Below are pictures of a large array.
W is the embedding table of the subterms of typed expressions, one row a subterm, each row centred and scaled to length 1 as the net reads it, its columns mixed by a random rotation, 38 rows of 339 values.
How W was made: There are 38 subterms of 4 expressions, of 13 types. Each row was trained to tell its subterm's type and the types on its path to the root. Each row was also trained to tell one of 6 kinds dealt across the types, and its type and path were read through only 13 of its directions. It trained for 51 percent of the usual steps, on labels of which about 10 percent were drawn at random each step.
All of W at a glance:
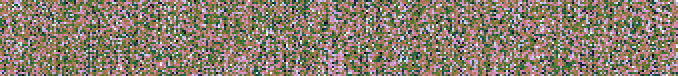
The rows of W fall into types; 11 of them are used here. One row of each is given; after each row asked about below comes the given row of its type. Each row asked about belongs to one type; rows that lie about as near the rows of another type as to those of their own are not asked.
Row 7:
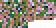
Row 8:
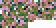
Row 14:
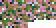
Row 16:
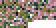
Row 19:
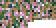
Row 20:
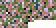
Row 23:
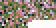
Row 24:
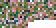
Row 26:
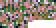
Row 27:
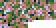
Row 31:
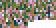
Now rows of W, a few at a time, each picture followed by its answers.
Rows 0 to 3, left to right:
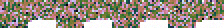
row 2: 7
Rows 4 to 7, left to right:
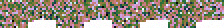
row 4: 8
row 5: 24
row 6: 23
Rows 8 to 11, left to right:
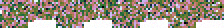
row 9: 24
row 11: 20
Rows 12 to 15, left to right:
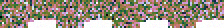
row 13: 24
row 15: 14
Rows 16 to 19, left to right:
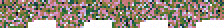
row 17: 20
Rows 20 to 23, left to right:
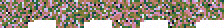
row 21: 31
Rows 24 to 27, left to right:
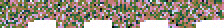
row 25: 31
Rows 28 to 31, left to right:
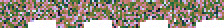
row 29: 27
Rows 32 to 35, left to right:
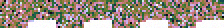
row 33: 23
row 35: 27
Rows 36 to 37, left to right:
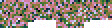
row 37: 27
